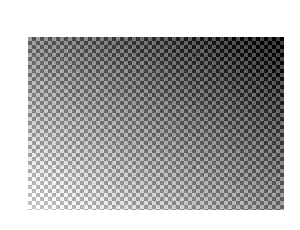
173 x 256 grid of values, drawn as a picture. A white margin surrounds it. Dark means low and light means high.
The ninth with the lowest average is the top right. The halves do not mirror each other. No single row or column stands out from its neighbours. There is an overall slope up to the bottom left. The ninth with the highest average is the bottom left. On average the colour sits 50% of the way up the scale. The field is checkered.
